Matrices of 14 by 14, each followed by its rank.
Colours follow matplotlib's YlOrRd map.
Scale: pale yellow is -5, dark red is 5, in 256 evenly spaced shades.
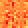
three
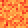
full rank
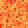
full rank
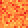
full rank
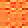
two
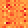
three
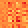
two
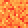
full rank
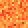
full rank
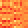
two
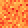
full rank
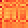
two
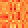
three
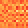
two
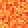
full rank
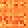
three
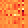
two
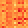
three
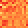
three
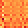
two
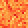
full rank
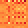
two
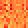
three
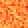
full rank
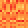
two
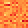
three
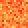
full rank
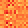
three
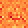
three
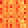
two
